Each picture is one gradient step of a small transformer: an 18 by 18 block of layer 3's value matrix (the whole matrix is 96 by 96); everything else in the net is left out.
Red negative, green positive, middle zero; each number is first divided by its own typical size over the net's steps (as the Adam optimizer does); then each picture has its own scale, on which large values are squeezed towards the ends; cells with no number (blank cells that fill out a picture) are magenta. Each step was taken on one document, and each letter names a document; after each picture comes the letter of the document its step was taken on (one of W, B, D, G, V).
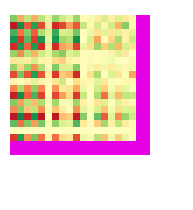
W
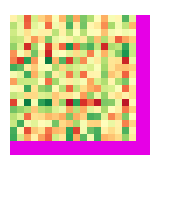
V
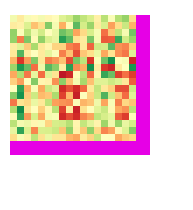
W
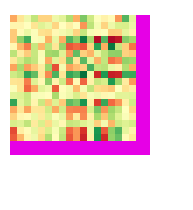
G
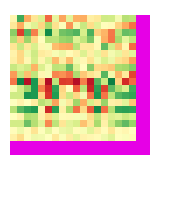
W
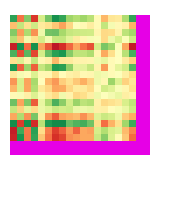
W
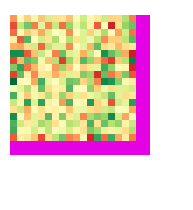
G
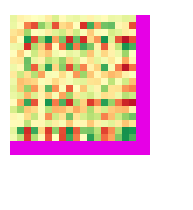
V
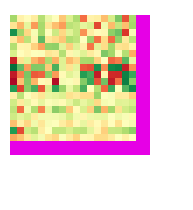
G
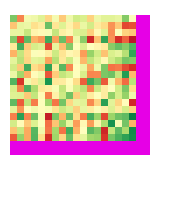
V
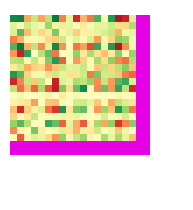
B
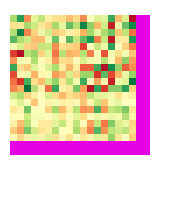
G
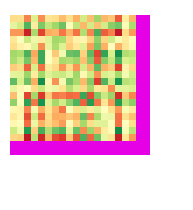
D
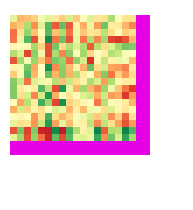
V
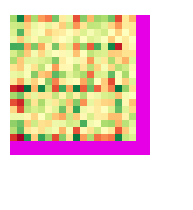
B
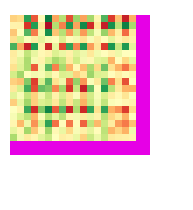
V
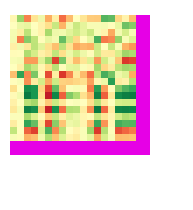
W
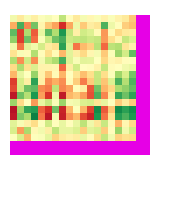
W
